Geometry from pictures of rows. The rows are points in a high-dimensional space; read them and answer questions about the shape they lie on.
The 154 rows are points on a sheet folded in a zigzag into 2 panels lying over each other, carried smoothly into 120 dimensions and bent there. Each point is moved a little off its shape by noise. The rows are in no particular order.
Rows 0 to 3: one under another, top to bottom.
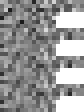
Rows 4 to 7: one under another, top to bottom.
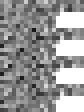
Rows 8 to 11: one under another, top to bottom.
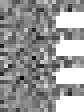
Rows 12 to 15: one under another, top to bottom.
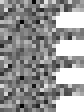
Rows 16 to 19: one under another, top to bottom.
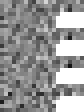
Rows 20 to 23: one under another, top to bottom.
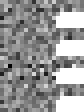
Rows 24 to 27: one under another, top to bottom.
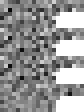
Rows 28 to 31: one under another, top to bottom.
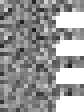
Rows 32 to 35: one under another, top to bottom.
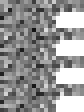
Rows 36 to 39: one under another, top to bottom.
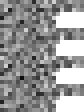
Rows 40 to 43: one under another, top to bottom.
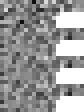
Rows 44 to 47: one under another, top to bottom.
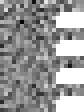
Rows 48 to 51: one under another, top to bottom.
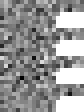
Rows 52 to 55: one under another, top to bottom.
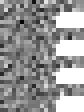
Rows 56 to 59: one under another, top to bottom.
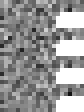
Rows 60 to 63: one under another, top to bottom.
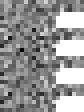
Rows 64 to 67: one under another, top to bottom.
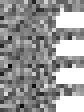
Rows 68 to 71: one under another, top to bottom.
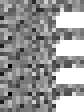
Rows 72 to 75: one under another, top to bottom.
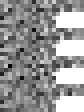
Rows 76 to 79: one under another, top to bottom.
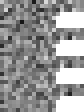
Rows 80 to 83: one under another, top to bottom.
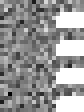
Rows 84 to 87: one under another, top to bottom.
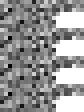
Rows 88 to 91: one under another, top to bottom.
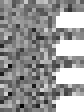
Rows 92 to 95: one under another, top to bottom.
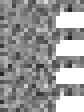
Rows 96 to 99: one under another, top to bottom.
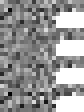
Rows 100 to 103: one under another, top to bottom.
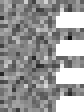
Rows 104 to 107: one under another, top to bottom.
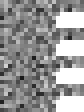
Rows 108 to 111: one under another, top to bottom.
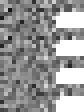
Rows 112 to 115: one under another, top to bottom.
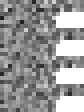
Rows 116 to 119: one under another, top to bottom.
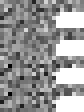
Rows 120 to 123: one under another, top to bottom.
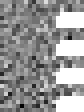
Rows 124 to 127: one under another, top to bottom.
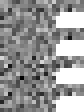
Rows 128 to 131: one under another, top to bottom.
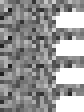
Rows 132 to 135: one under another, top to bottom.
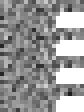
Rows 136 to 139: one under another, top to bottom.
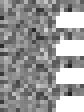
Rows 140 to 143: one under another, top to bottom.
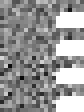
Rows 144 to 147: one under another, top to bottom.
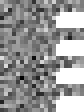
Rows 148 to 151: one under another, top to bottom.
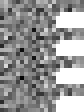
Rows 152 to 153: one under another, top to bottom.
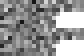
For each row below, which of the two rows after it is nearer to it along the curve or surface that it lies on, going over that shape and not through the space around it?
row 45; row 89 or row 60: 89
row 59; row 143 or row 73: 143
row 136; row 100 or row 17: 100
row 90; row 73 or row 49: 73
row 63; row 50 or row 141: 50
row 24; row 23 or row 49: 49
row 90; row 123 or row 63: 123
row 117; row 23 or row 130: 23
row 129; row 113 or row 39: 39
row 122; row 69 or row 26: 26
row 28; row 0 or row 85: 85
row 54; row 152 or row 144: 144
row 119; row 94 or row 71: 71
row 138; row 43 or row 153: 43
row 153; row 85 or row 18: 85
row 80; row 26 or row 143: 143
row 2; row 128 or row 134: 128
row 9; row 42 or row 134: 134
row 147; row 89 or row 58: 58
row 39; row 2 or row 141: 141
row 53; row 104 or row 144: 144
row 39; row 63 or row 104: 104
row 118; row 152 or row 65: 65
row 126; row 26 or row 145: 26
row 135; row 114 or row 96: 114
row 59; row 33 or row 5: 33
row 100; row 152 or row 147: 147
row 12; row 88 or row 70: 70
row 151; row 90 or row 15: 15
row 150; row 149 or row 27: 149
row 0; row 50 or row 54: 50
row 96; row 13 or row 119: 13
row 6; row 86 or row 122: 86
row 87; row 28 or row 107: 107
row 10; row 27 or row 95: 95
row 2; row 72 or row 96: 96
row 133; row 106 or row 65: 106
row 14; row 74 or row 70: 74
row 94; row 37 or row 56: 56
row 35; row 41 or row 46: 41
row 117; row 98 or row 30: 30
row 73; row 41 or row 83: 83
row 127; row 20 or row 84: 84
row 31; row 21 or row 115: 115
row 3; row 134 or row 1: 1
